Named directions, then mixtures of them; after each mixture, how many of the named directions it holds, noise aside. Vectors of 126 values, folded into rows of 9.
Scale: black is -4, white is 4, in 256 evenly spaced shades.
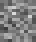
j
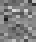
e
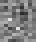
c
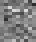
one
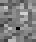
one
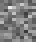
two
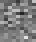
three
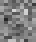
three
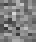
two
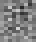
two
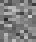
two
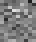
one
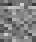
three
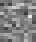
one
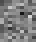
three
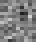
two
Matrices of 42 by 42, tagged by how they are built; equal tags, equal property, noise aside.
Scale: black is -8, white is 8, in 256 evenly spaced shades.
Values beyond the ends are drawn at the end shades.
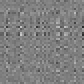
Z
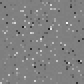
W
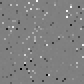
W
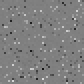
W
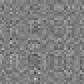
Z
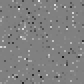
W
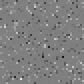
W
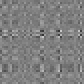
Z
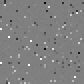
W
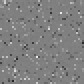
W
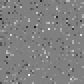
W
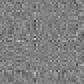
Z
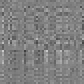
Z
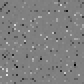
W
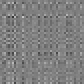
Z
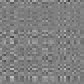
Z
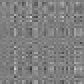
Z
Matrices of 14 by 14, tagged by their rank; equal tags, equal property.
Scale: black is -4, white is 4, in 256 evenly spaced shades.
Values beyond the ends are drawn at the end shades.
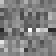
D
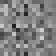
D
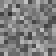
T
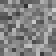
T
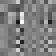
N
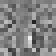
D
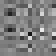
N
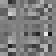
N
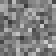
T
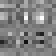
N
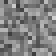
T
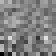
D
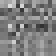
D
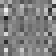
N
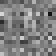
D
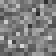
T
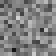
T
